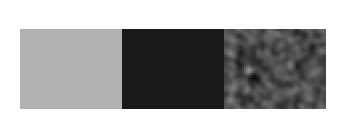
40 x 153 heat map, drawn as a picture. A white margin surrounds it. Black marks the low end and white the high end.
It is made of 1 by 3 panels. Panel 1,1: high, flat. Panel 1,2: very low, flat. Panel 1,3: low, blotchy.
